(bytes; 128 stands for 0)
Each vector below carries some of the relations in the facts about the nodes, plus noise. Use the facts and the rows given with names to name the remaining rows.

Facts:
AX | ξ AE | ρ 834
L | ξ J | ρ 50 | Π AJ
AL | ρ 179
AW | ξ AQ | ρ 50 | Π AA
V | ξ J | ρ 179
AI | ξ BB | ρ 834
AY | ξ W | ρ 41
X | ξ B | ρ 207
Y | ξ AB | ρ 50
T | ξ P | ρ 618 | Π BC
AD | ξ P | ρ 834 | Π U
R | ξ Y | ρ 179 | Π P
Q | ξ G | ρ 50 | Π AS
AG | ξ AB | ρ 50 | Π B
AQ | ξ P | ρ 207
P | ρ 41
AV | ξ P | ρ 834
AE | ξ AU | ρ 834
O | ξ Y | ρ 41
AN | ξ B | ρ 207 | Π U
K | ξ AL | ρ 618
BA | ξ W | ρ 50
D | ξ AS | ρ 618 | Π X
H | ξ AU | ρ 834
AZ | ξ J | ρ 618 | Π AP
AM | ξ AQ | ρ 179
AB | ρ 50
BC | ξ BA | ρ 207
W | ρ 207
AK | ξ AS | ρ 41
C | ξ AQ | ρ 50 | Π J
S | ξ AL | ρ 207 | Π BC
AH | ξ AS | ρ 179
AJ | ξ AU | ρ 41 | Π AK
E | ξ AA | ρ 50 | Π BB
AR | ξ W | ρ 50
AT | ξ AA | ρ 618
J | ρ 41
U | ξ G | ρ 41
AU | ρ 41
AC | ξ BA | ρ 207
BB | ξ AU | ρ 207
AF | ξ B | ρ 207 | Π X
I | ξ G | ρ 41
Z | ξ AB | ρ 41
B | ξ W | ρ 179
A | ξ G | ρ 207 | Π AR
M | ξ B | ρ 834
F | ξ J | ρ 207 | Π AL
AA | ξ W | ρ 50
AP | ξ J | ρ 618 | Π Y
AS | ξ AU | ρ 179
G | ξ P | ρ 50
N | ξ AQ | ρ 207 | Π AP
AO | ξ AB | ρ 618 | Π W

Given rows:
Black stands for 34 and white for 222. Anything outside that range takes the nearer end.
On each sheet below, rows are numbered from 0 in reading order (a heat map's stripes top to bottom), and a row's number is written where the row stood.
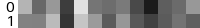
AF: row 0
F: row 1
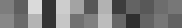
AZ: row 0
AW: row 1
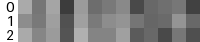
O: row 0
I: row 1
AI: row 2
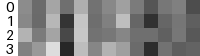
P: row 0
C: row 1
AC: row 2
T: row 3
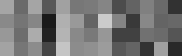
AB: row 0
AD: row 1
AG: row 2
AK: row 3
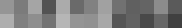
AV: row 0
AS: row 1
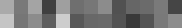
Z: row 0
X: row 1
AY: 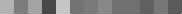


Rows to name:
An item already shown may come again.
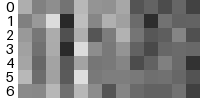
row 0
AS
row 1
T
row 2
AM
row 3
E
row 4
AB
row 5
B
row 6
J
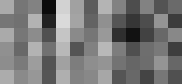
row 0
AN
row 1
L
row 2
D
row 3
AQ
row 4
I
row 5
AH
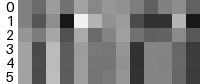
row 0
G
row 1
AJ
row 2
AV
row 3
Y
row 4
Y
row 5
Y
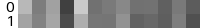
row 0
M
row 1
K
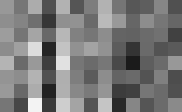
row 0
AM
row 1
U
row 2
AL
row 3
S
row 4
AF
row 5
V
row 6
R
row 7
AP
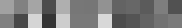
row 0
K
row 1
N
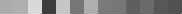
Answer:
BC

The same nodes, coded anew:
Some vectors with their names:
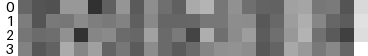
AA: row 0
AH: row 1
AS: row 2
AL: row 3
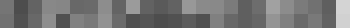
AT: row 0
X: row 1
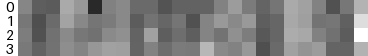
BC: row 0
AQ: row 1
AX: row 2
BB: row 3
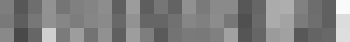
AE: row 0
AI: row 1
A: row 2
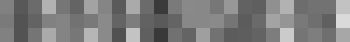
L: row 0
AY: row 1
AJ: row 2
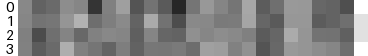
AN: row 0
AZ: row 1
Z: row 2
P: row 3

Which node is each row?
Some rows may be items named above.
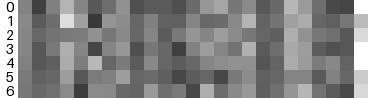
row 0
U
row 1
T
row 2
Y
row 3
AD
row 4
AL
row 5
AF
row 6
AS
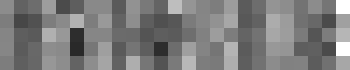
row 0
R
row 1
B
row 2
BC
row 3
AN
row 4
E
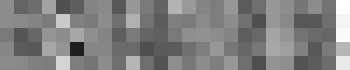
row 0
R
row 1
AP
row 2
K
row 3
BC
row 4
AP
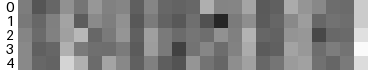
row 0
J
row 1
D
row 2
N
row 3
F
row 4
S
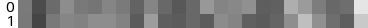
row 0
V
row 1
AK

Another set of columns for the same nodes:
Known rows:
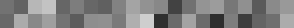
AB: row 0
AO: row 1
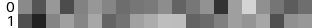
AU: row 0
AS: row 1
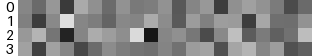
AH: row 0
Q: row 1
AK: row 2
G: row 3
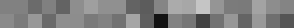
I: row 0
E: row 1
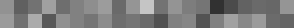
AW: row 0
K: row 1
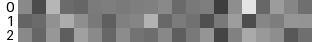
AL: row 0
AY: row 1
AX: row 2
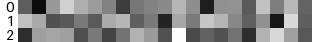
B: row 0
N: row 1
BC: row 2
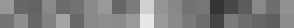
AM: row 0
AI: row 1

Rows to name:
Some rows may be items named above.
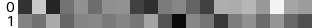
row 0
X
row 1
E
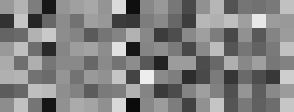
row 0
AK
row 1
X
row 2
R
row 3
AK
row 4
F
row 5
AJ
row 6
R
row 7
AK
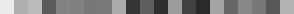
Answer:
L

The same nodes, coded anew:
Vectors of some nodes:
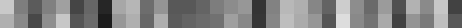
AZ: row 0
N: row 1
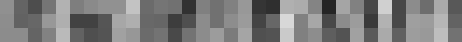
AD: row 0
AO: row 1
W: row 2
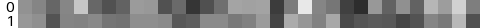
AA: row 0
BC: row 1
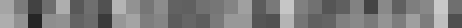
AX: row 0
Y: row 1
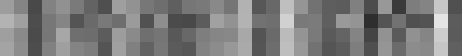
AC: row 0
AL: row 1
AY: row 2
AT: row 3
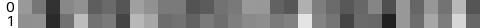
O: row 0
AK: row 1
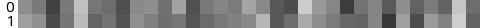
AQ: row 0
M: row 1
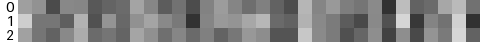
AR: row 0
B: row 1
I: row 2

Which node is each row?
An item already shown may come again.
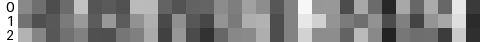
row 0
L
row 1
E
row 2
F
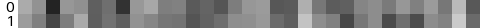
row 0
Y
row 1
K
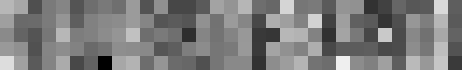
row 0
AL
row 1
S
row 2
AD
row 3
BC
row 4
AP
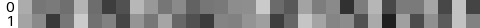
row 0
J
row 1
X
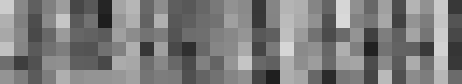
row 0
AZ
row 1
N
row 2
V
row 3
F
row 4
R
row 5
U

